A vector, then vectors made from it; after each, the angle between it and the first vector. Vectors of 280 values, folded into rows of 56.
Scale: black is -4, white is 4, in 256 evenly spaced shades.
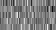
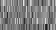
partly opposed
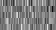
nearly parallel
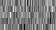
partly opposed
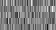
nearly opposite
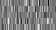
orthogonal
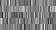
partly opposed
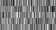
nearly parallel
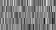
partly opposed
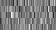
partly aligned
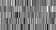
nearly opposite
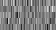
nearly opposite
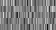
nearly opposite
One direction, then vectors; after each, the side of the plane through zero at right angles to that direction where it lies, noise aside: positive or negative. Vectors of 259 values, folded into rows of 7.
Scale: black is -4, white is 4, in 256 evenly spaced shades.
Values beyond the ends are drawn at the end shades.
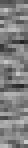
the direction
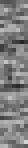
positive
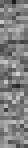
positive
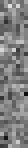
negative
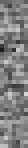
positive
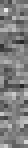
positive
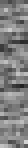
positive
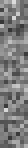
negative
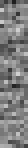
positive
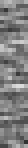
negative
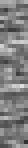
negative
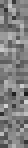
negative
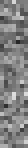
positive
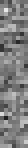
positive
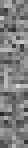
negative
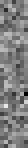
negative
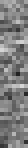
negative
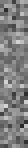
negative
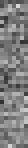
positive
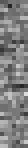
positive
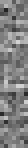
negative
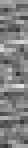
negative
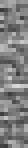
negative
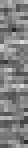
negative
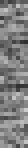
positive
